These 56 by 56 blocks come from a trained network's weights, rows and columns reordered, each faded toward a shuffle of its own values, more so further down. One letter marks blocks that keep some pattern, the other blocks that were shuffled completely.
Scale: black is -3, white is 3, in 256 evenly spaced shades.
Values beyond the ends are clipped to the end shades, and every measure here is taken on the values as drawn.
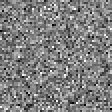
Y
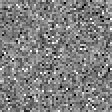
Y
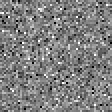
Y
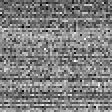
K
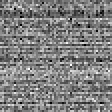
K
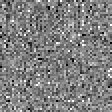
K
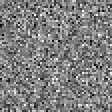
K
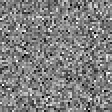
Y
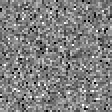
Y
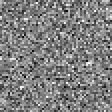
Y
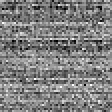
K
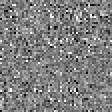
K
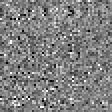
K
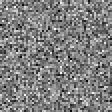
Y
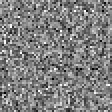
K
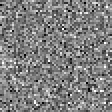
K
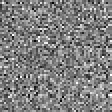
K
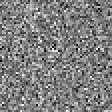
K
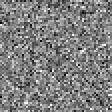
Y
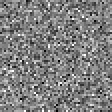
Y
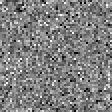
Y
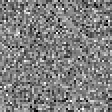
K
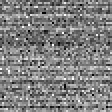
K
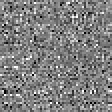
K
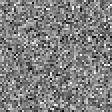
Y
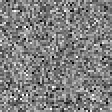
K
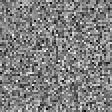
Y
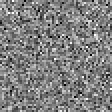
Y
